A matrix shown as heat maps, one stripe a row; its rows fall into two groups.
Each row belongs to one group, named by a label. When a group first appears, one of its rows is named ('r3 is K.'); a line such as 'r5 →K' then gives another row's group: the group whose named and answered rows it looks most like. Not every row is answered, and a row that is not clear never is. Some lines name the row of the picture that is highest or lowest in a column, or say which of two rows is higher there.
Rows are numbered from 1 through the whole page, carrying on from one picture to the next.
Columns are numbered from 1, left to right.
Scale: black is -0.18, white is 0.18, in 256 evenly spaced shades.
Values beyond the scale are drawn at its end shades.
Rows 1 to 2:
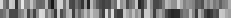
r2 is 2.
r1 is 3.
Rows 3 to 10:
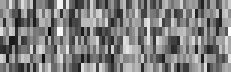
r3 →3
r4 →2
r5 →2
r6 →3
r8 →2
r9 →3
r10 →2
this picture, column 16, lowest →7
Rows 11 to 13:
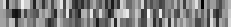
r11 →3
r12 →2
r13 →3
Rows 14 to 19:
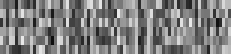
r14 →2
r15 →3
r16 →2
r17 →3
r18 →3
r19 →2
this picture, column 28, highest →16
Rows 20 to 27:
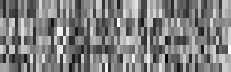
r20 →2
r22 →3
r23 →3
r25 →3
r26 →2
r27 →2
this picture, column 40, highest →22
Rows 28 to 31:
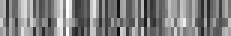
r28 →3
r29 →3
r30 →3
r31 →3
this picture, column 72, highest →30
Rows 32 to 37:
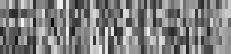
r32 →3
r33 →2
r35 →2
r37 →2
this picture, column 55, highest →36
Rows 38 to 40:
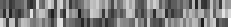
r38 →2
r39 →2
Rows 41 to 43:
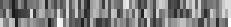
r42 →2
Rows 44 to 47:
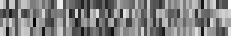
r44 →3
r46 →3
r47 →3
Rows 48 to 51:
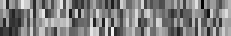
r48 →3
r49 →2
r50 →2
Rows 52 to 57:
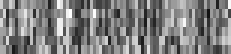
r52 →3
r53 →3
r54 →3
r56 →2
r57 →2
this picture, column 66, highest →55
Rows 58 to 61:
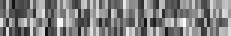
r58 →2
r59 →2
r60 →3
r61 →2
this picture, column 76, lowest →60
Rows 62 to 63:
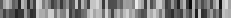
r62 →2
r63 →2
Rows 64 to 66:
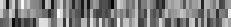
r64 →3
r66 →2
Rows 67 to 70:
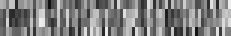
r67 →3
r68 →2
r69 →2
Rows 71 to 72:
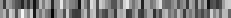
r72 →3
